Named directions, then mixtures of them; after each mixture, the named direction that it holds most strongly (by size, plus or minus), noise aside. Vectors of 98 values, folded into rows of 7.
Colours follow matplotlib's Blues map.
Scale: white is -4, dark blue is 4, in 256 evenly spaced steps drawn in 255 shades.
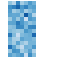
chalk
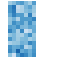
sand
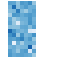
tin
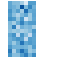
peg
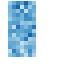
peg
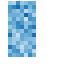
chalk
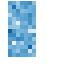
tin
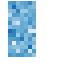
tin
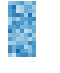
sand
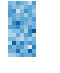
tin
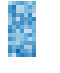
sand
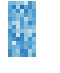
peg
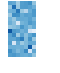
tin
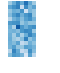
peg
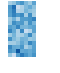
sand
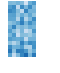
peg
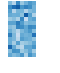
chalk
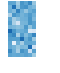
tin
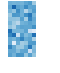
tin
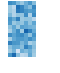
sand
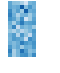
peg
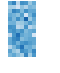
chalk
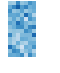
chalk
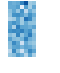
peg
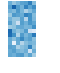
tin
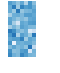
tin
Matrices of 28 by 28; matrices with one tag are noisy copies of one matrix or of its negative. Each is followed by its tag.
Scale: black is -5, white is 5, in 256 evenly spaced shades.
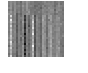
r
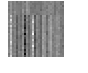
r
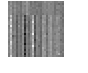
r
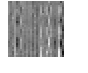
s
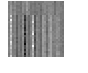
r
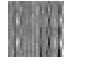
s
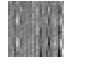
s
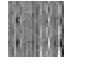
s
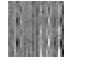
s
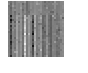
r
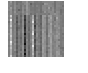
r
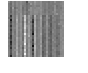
r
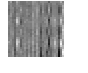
s
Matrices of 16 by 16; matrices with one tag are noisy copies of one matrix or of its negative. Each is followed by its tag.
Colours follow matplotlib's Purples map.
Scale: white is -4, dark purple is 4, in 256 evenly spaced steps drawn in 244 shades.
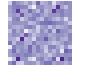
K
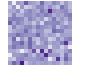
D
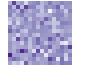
D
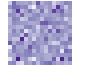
K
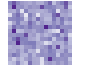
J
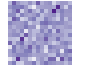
K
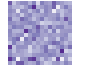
K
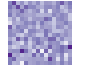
D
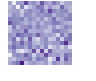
D
